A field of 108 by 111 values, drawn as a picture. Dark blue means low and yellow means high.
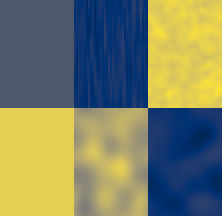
The table splits into 2 rows of 3 panels. Panel 1,1: low, flat. Panel 1,2: very low, streaked downward, faint in contrast. Panel 1,3: very high, blotchy, faint in contrast. Panel 2,1: very high, flat. Panel 2,2: high, smooth. Panel 2,3: very low, smooth, faint in contrast.
